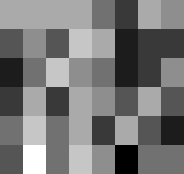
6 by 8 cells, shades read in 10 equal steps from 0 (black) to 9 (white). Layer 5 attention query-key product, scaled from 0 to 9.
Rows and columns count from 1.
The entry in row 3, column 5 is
4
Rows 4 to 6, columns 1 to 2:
2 6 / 4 7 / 3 9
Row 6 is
3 9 4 7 5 0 4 4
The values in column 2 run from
4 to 9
